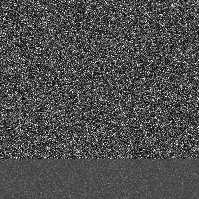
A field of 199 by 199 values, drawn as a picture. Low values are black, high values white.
Average level on the scale: 30%. Slope: none. Seam: horizontal, 80% of the way down, the bottom part calmer. Mirror symmetry: none. Histogram: skewed, a long tail of high values. Grain: fine. Stripes: none.
